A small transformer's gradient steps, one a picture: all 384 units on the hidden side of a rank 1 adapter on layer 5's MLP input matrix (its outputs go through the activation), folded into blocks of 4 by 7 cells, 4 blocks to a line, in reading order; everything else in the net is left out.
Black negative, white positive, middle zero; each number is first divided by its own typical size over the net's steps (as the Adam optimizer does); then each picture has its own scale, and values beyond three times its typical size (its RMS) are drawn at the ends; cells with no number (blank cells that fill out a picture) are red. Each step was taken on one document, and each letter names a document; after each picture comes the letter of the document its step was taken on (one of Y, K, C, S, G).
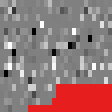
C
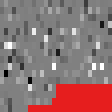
C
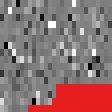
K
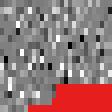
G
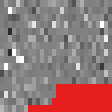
K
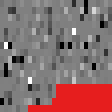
C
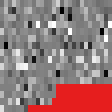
K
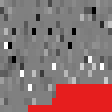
C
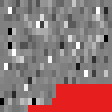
K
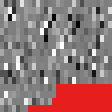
K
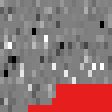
C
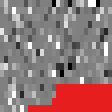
G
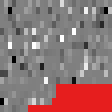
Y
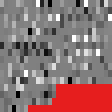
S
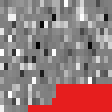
K
